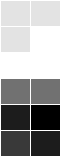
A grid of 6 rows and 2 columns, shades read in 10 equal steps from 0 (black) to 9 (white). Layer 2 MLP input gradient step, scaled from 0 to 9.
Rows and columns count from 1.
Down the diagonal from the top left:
8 9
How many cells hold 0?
1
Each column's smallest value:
1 0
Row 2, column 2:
9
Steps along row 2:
up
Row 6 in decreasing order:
2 1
